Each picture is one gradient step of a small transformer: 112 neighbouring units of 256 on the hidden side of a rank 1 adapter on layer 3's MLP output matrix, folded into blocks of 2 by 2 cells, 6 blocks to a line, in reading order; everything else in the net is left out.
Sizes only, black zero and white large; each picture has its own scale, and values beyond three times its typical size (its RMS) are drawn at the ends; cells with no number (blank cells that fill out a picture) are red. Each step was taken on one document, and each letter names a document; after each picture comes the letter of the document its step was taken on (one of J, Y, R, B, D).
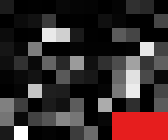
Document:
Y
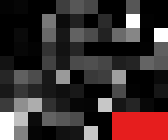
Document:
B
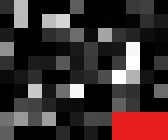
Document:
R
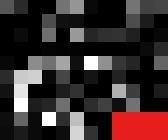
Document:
B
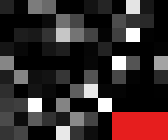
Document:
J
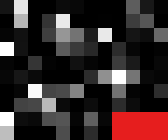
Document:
R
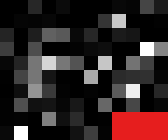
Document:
Y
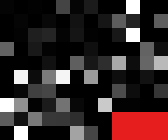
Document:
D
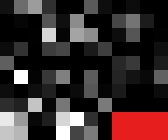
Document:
J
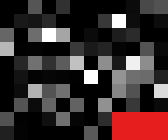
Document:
Y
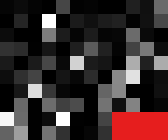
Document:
Y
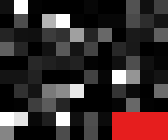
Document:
R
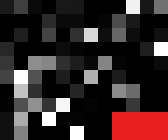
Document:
B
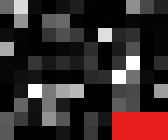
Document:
R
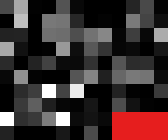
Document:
R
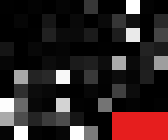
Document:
D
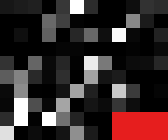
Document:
B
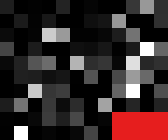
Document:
Y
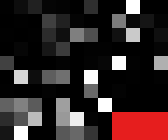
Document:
J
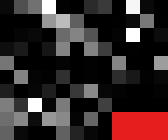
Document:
J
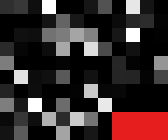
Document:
J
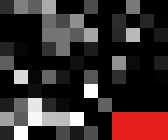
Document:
J
